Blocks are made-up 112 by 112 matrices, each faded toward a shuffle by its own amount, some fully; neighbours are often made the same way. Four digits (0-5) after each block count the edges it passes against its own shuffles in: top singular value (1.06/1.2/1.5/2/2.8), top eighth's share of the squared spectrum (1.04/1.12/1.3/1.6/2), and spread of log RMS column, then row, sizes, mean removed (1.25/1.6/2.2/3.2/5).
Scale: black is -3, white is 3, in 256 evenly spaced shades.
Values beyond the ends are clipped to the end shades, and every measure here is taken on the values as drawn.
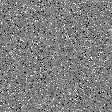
0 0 0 0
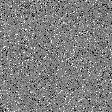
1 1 0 0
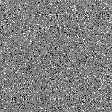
4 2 1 1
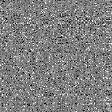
4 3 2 2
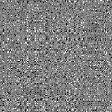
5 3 3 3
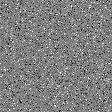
0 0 0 0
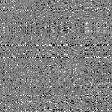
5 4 2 3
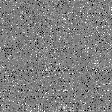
3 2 1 1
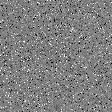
0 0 0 0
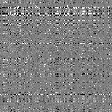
5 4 3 4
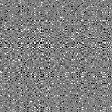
5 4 3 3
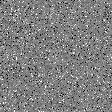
3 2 0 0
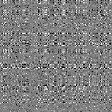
5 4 3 4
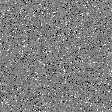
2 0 0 0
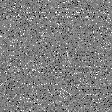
3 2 0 2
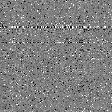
4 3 1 2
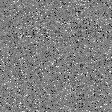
2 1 0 0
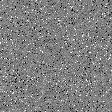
2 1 0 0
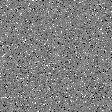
2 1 0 0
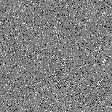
2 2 0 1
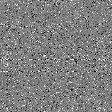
3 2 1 1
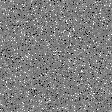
0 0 0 0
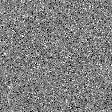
2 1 0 0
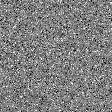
2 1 0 0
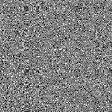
4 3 2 2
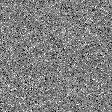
2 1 0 0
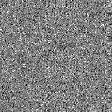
4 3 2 1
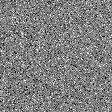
0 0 0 0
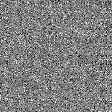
4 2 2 1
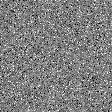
2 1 0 0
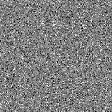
4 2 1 1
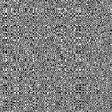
5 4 3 3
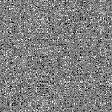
4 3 2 2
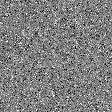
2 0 0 0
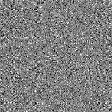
4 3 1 2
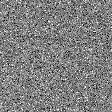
1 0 0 0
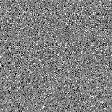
4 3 1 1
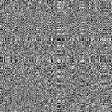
5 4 3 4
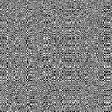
5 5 4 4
